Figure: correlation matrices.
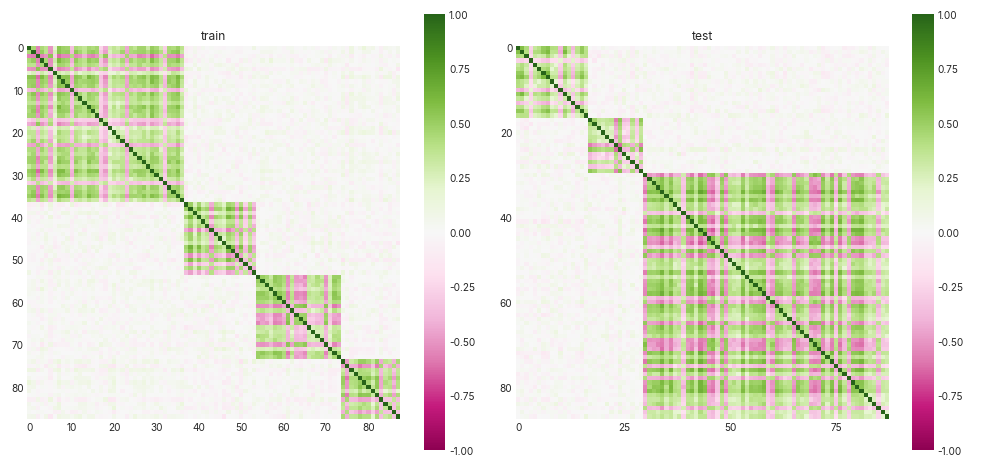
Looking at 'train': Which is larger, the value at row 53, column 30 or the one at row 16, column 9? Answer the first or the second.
the second
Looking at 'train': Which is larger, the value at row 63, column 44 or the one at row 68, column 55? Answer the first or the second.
the second
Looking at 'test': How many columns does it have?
88
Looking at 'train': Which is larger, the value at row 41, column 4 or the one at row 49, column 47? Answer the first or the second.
the first
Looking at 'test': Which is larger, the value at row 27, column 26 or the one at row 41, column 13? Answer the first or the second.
the second
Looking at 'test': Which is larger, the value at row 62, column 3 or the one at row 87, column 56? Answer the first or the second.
the second
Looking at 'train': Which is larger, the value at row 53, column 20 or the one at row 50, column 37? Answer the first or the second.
the second
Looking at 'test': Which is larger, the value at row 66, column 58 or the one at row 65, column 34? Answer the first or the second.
the first
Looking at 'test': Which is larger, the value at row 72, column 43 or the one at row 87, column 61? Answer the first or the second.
the first
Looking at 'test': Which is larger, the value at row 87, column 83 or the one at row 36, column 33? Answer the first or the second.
the second
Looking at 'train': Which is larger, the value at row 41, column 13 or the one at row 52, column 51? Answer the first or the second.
the first
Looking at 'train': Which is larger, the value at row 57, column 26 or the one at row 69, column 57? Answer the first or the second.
the second
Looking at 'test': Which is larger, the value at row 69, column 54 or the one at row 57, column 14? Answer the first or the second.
the second
